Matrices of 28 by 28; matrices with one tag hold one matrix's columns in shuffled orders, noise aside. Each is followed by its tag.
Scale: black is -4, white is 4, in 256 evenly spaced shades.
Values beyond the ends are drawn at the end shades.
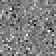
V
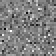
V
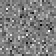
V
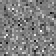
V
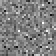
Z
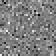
Z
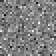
Z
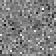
V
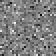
Z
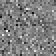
V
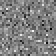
V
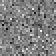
V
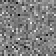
Z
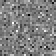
Z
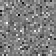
Z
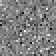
V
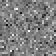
V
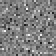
V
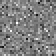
Z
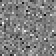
Z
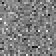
Z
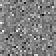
Z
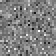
V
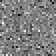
Z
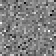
Z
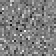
V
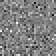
Z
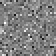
Z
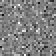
Z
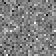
Z
